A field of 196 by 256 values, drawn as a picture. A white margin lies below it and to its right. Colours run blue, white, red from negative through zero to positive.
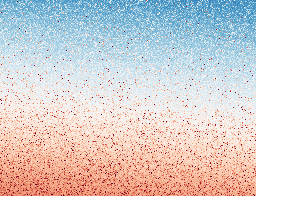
Histogram: bell-shaped. Stripes: none. Grain: fine. Odd rows or columns: none. Slope: up to the bottom.
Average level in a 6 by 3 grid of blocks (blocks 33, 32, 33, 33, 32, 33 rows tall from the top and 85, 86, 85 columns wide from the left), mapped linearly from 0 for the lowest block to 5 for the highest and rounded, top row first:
000 | 111 | 222 | 333 | 444 | 555
